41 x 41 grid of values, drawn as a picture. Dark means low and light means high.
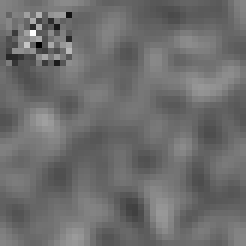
Grain: blotchy. Odd rows or columns: none. Odd patch: rougher, in the top left. Histogram: heavy tails on both sides.
